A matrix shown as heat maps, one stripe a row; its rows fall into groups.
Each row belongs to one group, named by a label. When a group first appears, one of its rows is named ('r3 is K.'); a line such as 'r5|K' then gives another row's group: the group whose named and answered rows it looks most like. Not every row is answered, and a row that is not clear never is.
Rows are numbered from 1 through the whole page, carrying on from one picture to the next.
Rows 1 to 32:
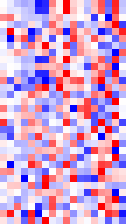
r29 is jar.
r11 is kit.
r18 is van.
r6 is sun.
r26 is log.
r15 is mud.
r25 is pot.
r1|kit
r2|kit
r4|jar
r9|kit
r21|jar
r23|jar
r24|van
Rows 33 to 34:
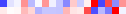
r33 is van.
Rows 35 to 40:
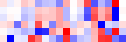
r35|mud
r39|kit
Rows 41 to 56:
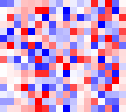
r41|van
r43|pot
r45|sun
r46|van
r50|kit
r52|mud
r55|sun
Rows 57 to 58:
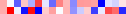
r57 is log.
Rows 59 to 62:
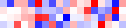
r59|sun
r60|mud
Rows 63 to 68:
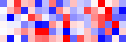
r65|van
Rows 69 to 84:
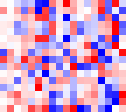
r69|kit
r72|jar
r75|mud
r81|sun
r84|log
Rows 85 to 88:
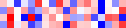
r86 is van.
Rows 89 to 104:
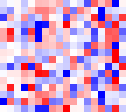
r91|van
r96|mud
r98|sun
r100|mud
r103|log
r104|kit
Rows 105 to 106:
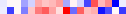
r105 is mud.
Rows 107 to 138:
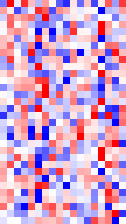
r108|log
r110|pot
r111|pot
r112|log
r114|jar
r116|sun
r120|log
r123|van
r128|pot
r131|log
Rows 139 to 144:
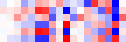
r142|kit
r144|kit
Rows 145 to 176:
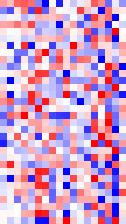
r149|mud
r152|log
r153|log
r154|jar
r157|mud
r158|van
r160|sun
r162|van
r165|van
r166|jar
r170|sun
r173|log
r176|kit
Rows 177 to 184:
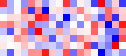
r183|mud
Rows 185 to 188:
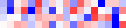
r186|sun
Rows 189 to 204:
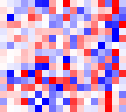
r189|kit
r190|jar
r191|van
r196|mud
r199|sun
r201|log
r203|pot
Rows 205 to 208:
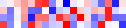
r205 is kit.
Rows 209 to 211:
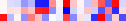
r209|kit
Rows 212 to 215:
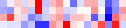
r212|sun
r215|kit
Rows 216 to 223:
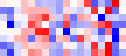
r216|mud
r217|van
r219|van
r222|van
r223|van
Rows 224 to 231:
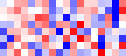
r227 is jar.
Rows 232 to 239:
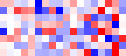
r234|mud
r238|jar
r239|mud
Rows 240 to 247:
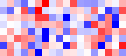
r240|log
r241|sun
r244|pot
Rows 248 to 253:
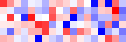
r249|jar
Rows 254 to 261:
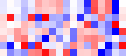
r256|pot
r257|mud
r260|sun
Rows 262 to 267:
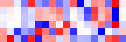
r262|jar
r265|kit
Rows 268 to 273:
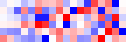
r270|kit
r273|pot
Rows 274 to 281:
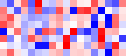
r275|log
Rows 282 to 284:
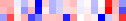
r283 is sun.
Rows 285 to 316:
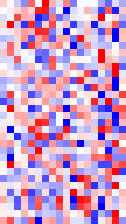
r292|pot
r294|jar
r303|van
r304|log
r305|jar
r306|sun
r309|jar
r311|mud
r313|log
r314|log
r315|mud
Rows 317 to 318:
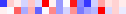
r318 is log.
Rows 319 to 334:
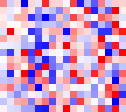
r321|pot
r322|mud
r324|pot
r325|kit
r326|sun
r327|pot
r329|sun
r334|kit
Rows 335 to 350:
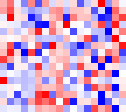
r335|pot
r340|mud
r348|log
